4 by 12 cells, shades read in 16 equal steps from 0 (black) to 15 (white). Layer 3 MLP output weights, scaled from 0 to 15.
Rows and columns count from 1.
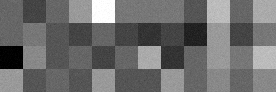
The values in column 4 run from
4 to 9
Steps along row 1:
down up up up down same same down up down up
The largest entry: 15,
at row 1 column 5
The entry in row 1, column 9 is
5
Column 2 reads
4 7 8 5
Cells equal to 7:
6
